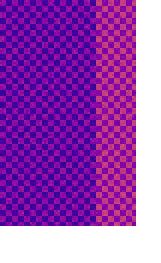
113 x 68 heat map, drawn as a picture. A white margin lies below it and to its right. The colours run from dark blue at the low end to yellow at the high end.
The right part is higher, past a seam about 70% of the way across. The field is checkered. Neither half mirrors the other.
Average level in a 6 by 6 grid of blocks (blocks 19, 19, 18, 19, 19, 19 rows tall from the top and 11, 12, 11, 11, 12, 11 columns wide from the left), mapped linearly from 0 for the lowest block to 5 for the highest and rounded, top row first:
0 0 0 0 4 5
0 0 0 0 4 5
0 0 0 0 4 5
0 0 0 0 4 5
0 0 0 0 4 5
0 0 0 0 4 5
